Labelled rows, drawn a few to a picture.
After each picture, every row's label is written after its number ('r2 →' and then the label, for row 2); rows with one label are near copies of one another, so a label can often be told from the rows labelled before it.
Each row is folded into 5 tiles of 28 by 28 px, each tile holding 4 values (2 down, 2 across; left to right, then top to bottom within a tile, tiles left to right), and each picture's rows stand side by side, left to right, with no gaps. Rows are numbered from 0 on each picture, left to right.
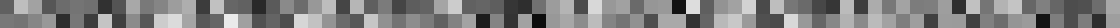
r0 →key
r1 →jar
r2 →jar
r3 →key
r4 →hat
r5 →jar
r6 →hat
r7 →key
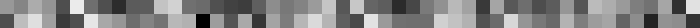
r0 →jar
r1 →key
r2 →jar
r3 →jar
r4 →hat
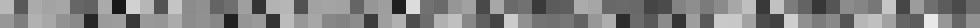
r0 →hat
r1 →hat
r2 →hat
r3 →jar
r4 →key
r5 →jar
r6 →jar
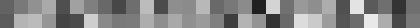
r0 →jar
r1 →hat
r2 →jar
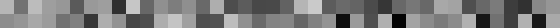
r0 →hat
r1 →jar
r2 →key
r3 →key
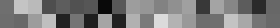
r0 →key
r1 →jar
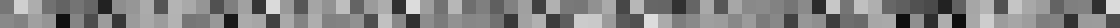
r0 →key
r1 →hat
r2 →hat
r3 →hat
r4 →jar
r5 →hat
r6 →key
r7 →hat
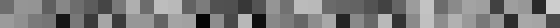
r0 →key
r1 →key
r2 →key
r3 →hat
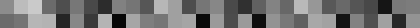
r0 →key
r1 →key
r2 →key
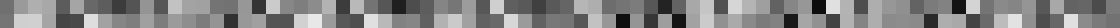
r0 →jar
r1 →hat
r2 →jar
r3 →jar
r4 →key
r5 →hat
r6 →hat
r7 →jar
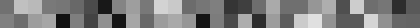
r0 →key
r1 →key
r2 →jar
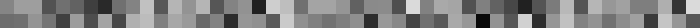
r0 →key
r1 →hat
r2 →hat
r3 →key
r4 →hat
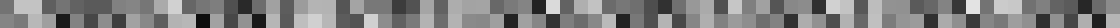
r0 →key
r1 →key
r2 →jar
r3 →hat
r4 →key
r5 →hat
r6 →hat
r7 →key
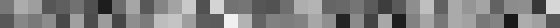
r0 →key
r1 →jar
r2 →key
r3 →hat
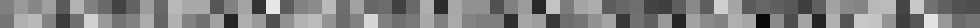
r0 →jar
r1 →hat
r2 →jar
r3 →hat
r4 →key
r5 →key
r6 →jar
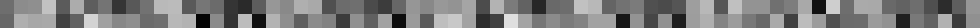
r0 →jar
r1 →key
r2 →key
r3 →jar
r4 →key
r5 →hat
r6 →key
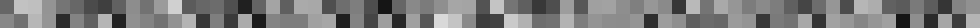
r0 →key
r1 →key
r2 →key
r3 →jar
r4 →hat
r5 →key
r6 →key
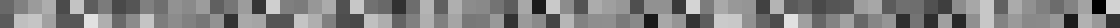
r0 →jar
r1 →hat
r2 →jar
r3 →hat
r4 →hat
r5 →jar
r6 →key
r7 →hat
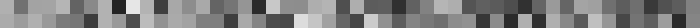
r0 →hat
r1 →hat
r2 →jar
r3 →key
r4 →key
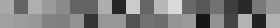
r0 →hat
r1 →key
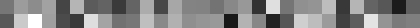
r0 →jar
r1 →hat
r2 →jar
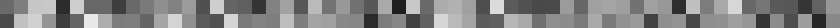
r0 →jar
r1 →jar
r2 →hat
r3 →jar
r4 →hat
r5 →key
